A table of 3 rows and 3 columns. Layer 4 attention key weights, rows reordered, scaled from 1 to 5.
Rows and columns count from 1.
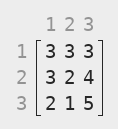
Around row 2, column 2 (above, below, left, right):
3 1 3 4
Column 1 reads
3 3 2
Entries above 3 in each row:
0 1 1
